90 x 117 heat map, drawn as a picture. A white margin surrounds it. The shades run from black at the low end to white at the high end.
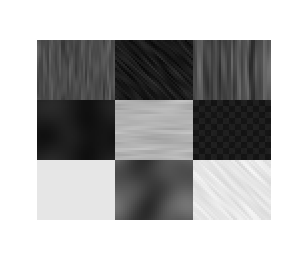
The table splits into 3 rows of 3 panels. Panel 1,1: low, streaked downward, faint in contrast. Panel 1,2: very low, slanting down to the right, faint in contrast. Panel 1,3: low, streaked downward. Panel 2,1: very low, smooth, faint in contrast. Panel 2,2: high, streaked across, faint in contrast. Panel 2,3: very low, checkered, faint in contrast. Panel 3,1: very high, flat. Panel 3,2: low, smooth. Panel 3,3: very high, slanting down to the right, faint in contrast.
